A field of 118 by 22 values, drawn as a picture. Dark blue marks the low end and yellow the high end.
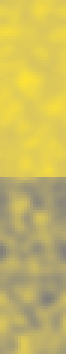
The table splits into 2 rows of 1 panel. Panel 1,1: very high, blotchy, faint in contrast. Panel 2,1: high, blotchy.
